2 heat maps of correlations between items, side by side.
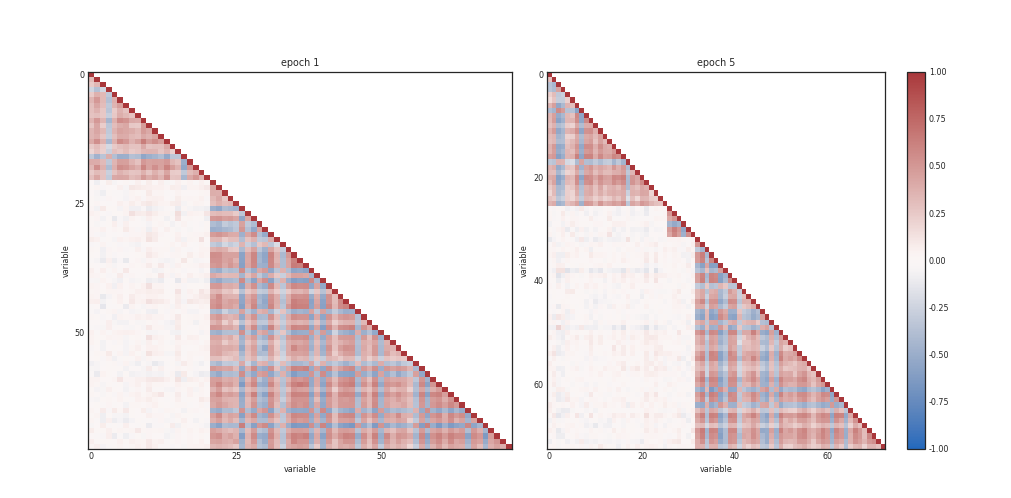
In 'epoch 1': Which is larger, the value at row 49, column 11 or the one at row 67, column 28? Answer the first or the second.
the second
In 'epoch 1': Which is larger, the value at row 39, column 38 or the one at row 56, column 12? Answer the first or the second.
the second
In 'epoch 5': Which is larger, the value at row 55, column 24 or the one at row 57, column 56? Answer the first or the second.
the second
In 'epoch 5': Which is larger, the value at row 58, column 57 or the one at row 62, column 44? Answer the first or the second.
the second
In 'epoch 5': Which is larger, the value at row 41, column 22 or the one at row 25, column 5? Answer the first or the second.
the second
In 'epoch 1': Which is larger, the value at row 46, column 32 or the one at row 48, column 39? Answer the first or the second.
the second
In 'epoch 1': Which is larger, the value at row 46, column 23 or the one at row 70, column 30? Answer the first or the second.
the first
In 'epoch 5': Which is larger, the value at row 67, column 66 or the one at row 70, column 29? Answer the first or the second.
the first
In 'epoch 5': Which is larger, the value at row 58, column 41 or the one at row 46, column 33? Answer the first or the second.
the first
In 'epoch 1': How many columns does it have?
73
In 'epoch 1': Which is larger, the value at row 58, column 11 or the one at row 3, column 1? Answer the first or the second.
the first
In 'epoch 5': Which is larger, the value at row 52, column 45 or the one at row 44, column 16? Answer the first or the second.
the first
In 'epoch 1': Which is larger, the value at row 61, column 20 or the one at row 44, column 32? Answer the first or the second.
the second
